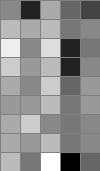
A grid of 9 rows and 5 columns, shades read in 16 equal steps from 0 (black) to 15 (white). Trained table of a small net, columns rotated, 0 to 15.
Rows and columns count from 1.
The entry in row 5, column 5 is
9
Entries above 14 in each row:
0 0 0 0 0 0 0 0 1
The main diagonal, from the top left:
8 10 13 2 9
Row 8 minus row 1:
2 7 1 1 4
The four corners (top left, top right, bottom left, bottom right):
8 4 11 6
